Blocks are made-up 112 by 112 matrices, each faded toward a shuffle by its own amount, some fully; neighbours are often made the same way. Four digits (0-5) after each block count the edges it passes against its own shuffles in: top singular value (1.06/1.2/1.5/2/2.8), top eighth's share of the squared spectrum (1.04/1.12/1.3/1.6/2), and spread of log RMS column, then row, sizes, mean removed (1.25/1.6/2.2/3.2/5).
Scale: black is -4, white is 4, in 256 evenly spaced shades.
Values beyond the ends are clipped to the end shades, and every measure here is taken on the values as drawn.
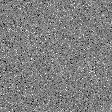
0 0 0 0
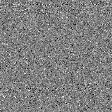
1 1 0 2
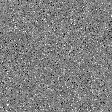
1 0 0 0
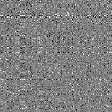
5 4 2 3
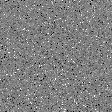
2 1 0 0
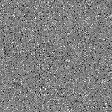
4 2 1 1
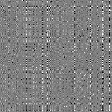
5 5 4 3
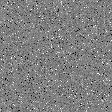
1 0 0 0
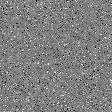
1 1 0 0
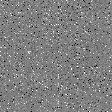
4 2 1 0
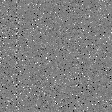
3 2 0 0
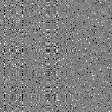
5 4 3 2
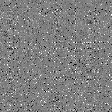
4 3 1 1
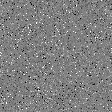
2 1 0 0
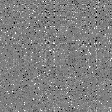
4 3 1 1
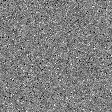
0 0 0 0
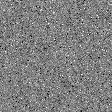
0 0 0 0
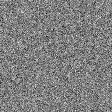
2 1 0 0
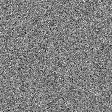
1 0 0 0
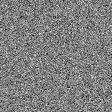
0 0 0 0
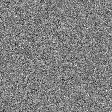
0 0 0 0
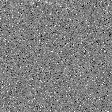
2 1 0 0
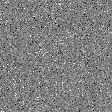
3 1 0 0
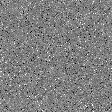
1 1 0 0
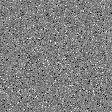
2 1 0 0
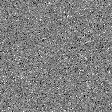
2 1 0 0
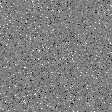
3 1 0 0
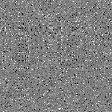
4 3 2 2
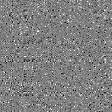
4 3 2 2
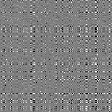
5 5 4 4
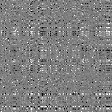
5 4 3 3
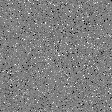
0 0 0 0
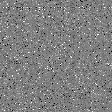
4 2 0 1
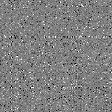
4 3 1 2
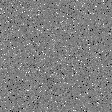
0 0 0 0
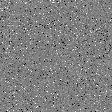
2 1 0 0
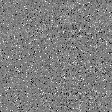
3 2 1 0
